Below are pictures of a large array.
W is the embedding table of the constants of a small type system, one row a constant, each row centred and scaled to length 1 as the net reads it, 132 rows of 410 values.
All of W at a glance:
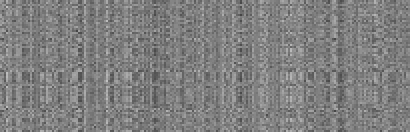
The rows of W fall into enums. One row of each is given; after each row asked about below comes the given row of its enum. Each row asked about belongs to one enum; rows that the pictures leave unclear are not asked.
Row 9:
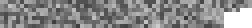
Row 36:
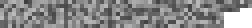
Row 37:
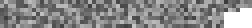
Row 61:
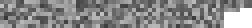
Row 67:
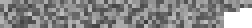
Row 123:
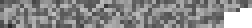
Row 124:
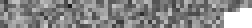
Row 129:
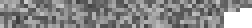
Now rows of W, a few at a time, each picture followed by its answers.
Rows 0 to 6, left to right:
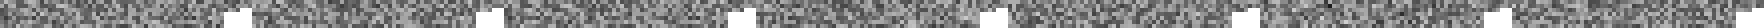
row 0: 37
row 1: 129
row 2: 37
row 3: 9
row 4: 67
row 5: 124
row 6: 61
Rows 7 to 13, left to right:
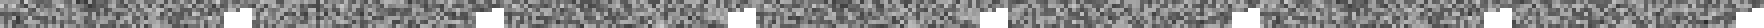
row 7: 129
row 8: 36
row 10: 9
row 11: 123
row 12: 129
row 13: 123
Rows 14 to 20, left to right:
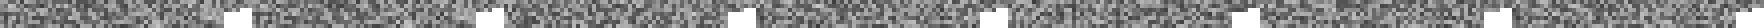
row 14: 9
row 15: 9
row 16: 67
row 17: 37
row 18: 36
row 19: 61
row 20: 37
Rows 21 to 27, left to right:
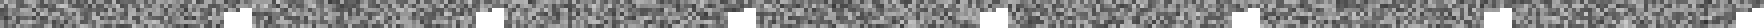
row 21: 37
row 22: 129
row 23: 36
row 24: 9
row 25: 67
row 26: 61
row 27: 123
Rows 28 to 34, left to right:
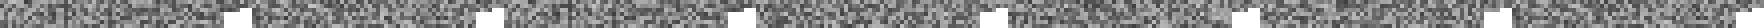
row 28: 36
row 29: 37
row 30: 36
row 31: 67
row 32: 9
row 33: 61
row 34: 37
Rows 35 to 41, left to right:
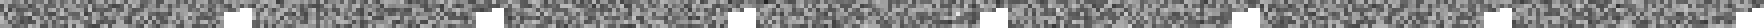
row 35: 67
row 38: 123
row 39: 123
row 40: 67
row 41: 123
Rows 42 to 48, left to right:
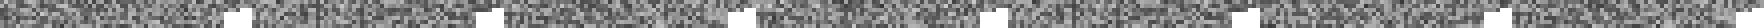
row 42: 37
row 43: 36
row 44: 9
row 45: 129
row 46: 36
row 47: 123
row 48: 9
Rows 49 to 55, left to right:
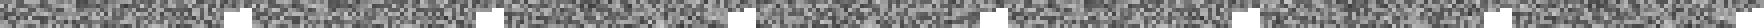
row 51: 9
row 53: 61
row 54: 129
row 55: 9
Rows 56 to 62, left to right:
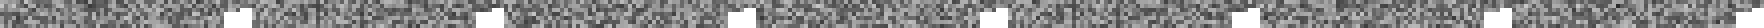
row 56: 129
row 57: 36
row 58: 67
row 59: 37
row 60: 36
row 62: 123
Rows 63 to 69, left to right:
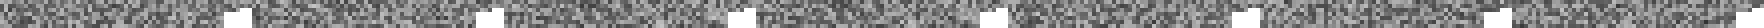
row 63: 67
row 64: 37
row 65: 9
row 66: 9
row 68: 36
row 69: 123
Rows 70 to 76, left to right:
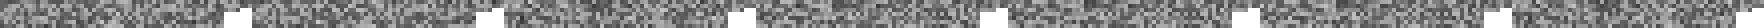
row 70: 123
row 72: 129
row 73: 61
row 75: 61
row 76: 129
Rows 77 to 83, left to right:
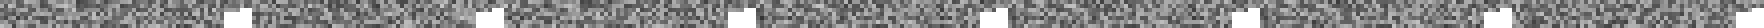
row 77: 61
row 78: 9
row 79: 61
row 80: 37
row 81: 37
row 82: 37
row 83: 67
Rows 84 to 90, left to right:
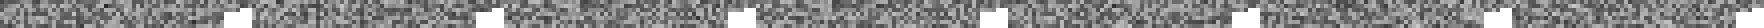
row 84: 123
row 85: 36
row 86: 61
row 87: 61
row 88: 123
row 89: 9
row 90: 37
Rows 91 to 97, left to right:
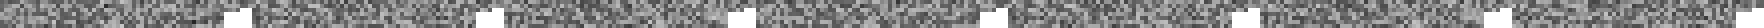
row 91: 123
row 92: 37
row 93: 9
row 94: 123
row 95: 37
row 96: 9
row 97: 61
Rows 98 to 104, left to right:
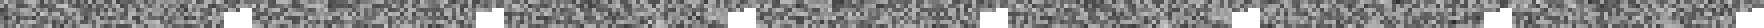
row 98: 37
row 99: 61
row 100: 9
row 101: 61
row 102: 9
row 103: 123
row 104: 129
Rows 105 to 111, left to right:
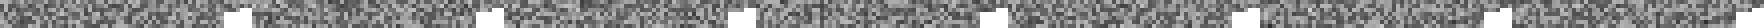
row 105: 67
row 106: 129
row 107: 61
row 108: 36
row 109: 67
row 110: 123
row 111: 123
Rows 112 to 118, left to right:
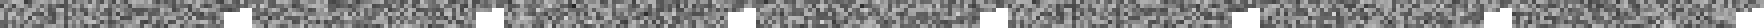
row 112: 36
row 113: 61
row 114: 124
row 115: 123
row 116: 36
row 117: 123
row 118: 9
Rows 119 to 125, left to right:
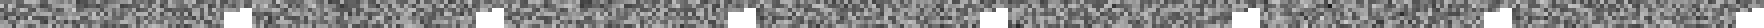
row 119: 61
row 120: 129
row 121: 61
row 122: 37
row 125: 37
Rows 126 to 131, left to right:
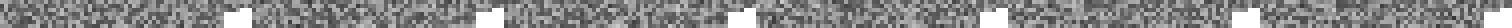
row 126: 67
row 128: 123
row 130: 61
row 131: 61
